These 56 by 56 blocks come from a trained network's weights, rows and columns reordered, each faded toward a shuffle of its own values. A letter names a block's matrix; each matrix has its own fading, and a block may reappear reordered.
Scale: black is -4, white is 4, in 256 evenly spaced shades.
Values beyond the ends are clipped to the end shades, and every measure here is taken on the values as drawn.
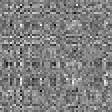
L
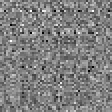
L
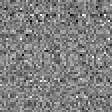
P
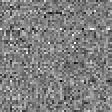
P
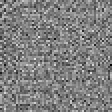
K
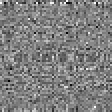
P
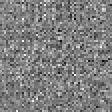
K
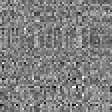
L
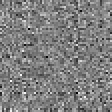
K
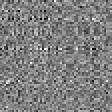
L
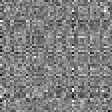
L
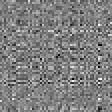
L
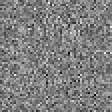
K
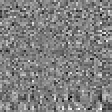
K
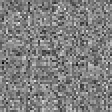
K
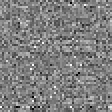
P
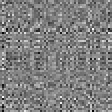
L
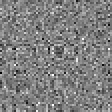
K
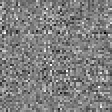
K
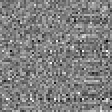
P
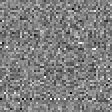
P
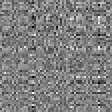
L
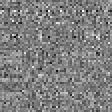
P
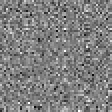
K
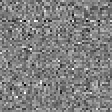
P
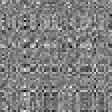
L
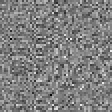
K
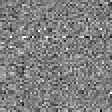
P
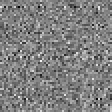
P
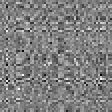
L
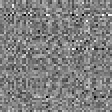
L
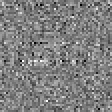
P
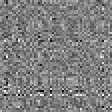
L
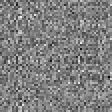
K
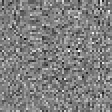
K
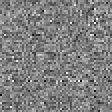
P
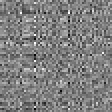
L
